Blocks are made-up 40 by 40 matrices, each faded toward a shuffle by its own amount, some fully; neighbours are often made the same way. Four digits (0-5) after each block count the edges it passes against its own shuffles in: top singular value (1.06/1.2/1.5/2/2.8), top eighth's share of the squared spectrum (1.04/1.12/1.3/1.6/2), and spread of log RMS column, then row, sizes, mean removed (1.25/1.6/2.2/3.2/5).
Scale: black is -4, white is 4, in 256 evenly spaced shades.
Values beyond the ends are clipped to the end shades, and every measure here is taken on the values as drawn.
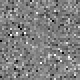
0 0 0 0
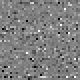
1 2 0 1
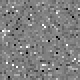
1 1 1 0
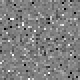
1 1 0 0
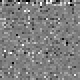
2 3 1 2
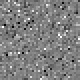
0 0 0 0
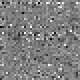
2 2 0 2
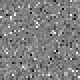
0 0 0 0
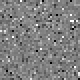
1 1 0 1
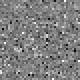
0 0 0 1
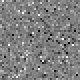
0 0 0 0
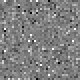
1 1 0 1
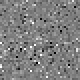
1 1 1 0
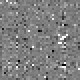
3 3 1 1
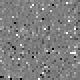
2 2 0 0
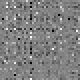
4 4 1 2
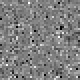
2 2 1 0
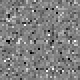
3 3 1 1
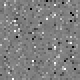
2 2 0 0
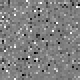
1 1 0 0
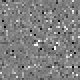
2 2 1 1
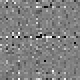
4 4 2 2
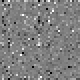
3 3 1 1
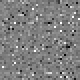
2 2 0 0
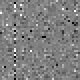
3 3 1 0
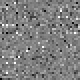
3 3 0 1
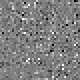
2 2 1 0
